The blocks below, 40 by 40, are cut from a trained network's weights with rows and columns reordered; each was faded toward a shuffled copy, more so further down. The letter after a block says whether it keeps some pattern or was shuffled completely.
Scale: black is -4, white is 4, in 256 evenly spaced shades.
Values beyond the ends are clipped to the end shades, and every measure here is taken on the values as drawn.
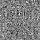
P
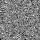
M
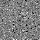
P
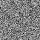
M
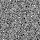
M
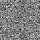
P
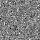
M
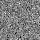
M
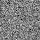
M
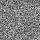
M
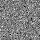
M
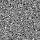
M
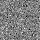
M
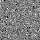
M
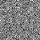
P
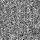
P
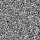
M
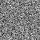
M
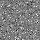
M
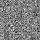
P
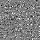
P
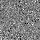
M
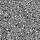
M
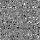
P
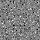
P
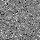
M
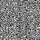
P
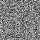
P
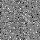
P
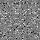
P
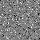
M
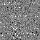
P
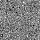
M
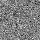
M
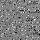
P
